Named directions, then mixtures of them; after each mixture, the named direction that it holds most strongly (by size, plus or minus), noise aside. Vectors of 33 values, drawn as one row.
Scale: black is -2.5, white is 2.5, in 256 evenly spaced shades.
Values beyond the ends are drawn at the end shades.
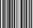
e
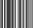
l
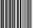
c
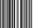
e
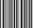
e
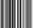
c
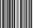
e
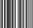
l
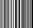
c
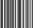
l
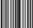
e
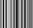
l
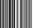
e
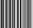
c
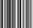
l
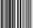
c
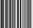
c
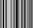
l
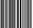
c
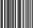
l
